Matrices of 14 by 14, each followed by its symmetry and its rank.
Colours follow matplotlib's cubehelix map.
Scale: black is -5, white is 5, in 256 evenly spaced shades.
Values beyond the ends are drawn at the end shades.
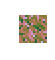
antisymmetric, full rank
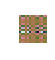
neither, rank one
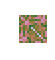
symmetric, full rank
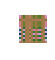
neither, rank one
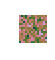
neither, full rank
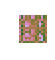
neither, rank three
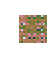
neither, rank three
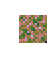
symmetric, full rank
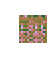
neither, rank three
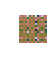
neither, rank two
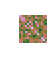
symmetric, full rank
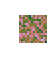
neither, full rank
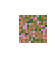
antisymmetric, full rank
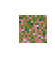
neither, full rank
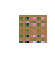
neither, rank one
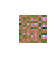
neither, rank two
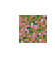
antisymmetric, full rank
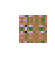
neither, rank two
